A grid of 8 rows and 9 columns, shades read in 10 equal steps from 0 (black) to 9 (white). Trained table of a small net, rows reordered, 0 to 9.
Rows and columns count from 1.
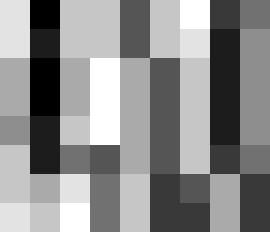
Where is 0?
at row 1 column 2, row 3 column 2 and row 4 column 2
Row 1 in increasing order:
0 2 3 4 7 7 7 8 9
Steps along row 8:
down up down up down same up down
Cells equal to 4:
5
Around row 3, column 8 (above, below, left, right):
1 1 7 5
